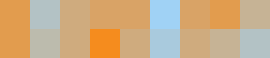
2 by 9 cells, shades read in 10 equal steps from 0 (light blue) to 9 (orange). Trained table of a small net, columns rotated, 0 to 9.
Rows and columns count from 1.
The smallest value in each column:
7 2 5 6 5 0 5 4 2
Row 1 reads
7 2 5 6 6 0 6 7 4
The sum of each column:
14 5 10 15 11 1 11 11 6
